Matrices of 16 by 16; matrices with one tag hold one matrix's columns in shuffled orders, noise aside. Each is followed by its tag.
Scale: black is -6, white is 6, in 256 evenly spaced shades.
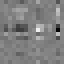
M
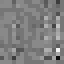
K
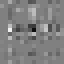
M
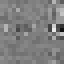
M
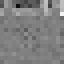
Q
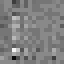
K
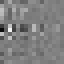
M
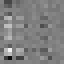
K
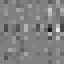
M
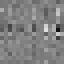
M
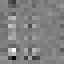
K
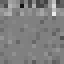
Q
